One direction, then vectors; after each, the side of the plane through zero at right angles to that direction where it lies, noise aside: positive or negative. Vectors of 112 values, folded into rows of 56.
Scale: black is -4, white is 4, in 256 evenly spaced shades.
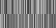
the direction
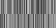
negative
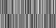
positive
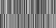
negative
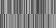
negative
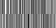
negative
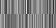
positive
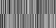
negative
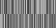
positive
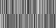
positive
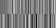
positive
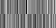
negative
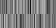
positive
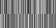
positive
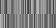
positive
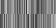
negative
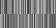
positive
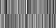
positive
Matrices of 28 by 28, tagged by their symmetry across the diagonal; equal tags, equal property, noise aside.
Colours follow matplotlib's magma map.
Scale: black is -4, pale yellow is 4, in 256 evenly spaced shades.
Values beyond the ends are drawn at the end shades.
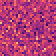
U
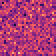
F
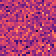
U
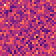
F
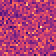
U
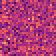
U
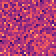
F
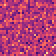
F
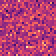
U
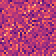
F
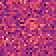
U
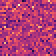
U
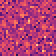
F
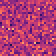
U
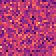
U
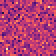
F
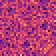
F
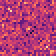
F
